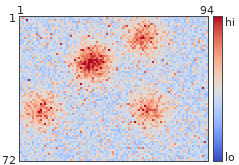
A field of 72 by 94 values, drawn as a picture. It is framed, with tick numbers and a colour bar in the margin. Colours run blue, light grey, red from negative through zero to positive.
The halves do not mirror each other. No single row or column stands out from its neighbours. The ninth with the highest average is the top middle. Overall the values sit about 50% of the way up the scale. There are four bumps. The values are skewed, with a long tail toward high values.
